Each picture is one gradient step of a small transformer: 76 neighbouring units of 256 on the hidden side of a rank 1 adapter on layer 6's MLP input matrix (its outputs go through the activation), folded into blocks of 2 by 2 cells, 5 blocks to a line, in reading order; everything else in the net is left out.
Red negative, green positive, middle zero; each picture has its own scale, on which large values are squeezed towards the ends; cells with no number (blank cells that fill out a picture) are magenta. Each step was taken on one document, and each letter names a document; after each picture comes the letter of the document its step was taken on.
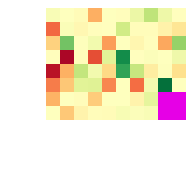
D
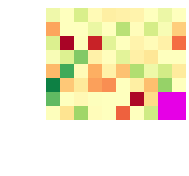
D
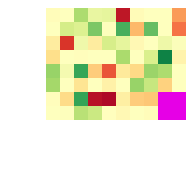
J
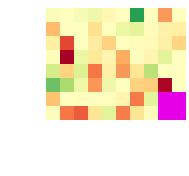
D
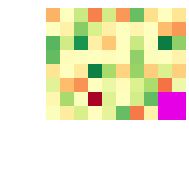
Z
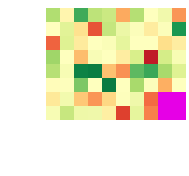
J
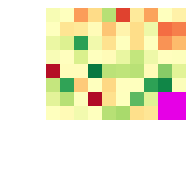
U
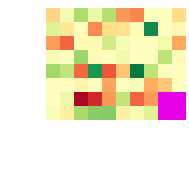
J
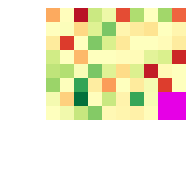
J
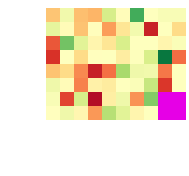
J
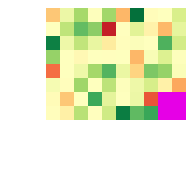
Z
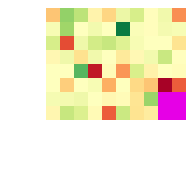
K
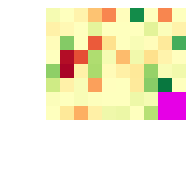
D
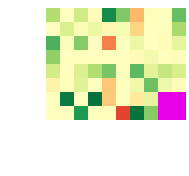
Z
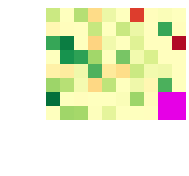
D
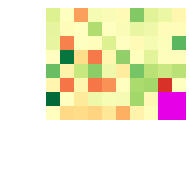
D
